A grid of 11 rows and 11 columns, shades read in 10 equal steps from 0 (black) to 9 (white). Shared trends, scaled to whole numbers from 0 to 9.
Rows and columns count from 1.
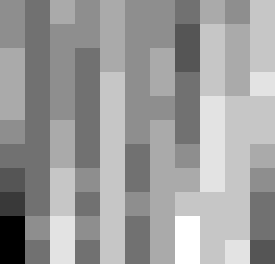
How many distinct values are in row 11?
7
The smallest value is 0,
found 2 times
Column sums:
42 45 68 48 74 51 63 58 80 73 65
